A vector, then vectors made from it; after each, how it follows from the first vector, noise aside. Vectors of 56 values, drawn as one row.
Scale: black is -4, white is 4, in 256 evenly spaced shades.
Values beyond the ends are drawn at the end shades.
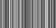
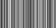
reversed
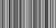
negated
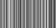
sign-scrambled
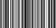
scaled up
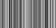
negated
